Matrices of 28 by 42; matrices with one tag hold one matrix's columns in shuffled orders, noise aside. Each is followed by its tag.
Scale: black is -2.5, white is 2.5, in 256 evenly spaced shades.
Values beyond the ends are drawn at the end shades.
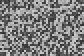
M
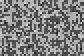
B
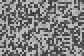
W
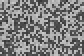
B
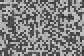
M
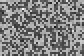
W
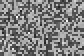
W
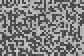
M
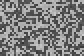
W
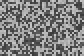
W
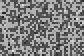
W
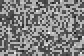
M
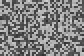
M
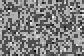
B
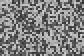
B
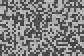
M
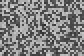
M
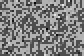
B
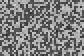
W
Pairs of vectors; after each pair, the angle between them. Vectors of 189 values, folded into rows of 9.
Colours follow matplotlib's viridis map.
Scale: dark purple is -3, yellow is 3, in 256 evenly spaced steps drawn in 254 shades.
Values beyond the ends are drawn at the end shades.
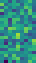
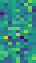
partly aligned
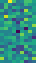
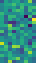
orthogonal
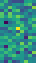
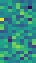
orthogonal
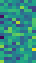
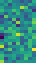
nearly parallel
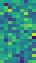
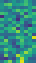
partly opposed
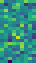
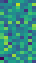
orthogonal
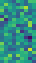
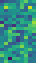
orthogonal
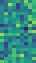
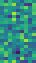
orthogonal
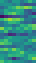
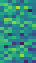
partly aligned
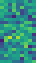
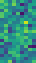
partly aligned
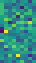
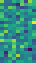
partly aligned
